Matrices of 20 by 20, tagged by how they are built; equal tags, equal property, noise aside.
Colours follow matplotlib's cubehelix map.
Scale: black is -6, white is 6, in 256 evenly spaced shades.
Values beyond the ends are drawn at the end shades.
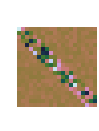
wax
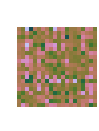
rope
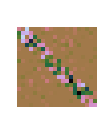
wax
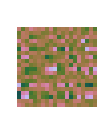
rope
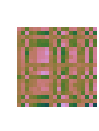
rope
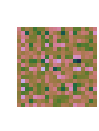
rope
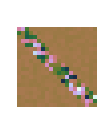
wax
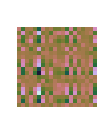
rope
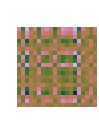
rope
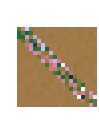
wax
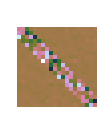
wax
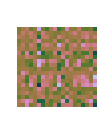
rope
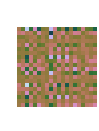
rope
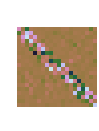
wax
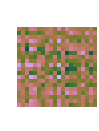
rope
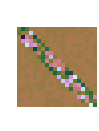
wax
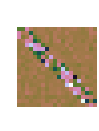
wax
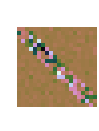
wax
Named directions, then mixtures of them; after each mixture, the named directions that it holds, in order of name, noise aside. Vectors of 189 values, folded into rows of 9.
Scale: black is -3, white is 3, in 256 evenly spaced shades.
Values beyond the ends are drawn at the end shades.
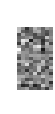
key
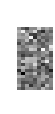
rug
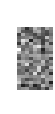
key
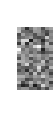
key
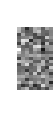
key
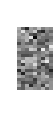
rug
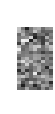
key, rug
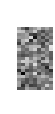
key, rug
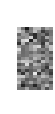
key, rug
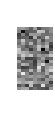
key, rug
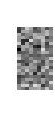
key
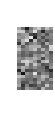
key, rug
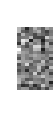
key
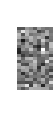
key, rug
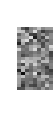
key, rug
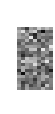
rug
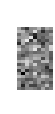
key, rug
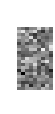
rug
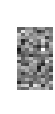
key, rug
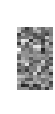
key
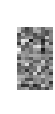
key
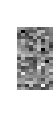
key, rug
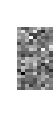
rug
